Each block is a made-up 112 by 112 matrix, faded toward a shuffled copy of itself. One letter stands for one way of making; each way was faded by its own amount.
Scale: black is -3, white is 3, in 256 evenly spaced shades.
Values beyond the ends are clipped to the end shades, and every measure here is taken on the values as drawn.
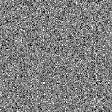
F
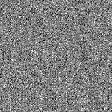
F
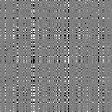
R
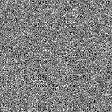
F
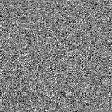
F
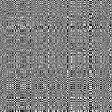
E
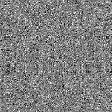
F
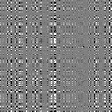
R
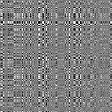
E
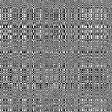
E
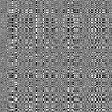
E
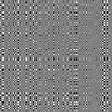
R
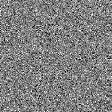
F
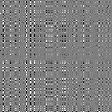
R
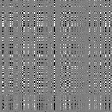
R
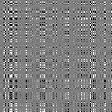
R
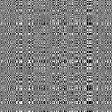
E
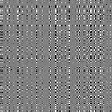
R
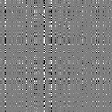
R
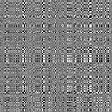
E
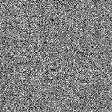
F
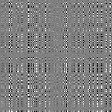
R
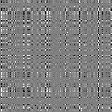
R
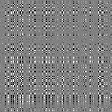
R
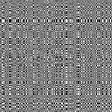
E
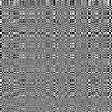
E
